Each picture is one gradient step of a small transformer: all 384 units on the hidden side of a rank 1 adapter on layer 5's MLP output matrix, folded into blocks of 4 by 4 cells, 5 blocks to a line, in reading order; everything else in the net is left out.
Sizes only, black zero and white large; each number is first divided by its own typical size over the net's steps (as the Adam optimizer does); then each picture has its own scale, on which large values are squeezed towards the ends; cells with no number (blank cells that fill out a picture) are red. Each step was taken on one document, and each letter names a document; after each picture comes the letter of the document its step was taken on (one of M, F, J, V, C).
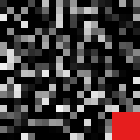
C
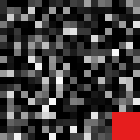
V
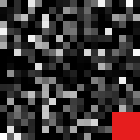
V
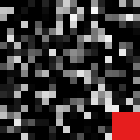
C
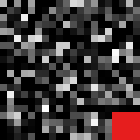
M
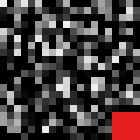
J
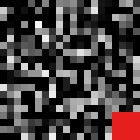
C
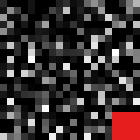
V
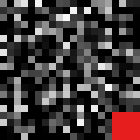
J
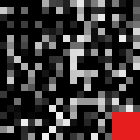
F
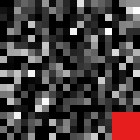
M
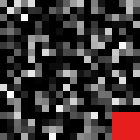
M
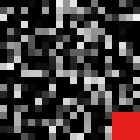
C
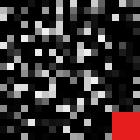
C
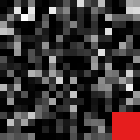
M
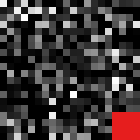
V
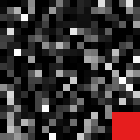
M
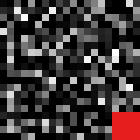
M
